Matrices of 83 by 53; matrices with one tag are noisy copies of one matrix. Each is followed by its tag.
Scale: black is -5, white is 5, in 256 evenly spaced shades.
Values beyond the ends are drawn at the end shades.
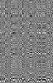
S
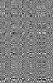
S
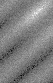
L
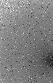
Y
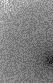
Y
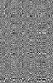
S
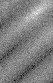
L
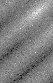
L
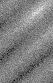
L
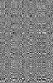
S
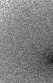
Y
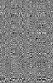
S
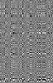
S
